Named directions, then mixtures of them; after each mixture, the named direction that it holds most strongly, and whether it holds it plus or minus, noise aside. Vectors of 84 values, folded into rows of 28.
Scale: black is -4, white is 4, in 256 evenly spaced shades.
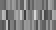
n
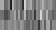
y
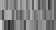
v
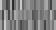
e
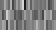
n, minus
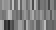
v, plus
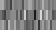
y, plus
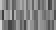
v, plus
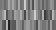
n, plus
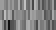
v, plus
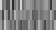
e, plus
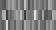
n, plus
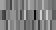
y, plus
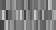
n, plus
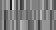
e, minus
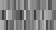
n, minus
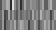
e, minus
